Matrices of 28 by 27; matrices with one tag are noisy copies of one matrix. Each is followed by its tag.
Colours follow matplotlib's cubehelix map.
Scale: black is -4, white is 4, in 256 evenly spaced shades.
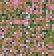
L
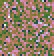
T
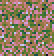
L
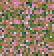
L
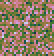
L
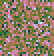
T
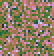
T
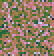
T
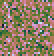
T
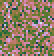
T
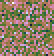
L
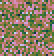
L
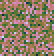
L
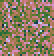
T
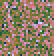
T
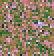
T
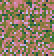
L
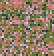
L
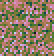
L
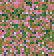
L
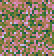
L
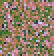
T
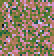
T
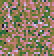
T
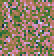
T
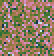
T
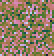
L
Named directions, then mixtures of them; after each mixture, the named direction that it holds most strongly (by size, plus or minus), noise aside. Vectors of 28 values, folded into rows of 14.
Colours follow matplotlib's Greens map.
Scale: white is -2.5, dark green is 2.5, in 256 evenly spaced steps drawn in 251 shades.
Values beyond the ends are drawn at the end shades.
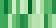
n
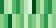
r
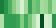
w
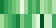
w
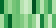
r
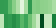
w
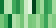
r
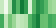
n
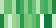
w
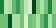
r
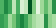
n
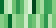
r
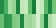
r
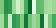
r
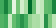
n
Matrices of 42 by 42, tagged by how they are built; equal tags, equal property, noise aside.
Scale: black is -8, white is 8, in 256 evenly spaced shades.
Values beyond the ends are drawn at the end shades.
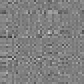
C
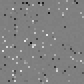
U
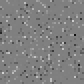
U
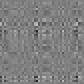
C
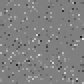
U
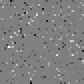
U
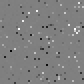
U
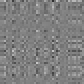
C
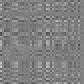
C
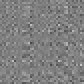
C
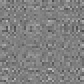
C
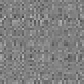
C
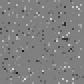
U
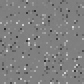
U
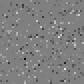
U
